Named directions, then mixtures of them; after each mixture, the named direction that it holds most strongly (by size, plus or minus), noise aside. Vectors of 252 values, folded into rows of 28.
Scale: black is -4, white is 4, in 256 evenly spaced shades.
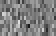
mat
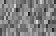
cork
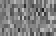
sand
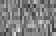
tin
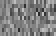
sand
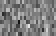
mat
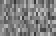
sand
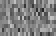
sand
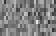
cork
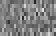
sand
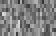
mat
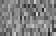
tin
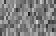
cork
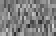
tin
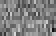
tin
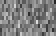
cork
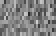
cork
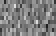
cork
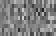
sand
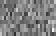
cork
